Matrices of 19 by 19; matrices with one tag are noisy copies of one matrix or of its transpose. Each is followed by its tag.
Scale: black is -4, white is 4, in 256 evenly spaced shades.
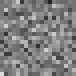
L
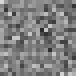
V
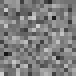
L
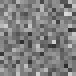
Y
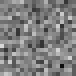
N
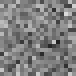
Y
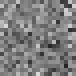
Y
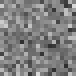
Y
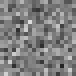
N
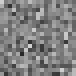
V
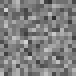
L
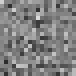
V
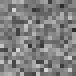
N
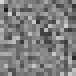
V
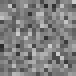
L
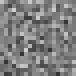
V
